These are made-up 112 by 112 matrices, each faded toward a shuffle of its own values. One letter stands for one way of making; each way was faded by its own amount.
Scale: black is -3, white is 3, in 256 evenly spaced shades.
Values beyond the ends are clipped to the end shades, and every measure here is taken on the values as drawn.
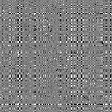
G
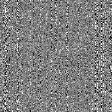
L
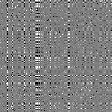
G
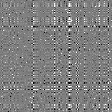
G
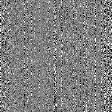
L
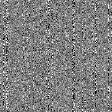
L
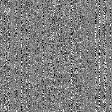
L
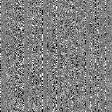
L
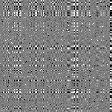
G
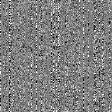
L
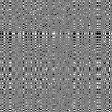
G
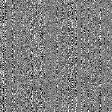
L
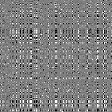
G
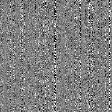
L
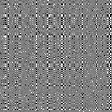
G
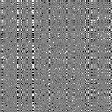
G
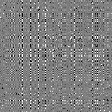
G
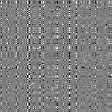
G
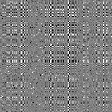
G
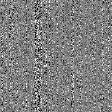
L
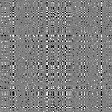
G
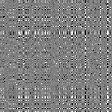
G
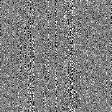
L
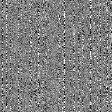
L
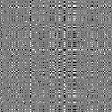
G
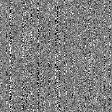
L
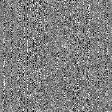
L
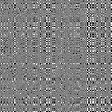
G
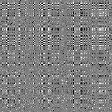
G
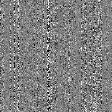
L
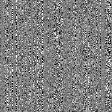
L
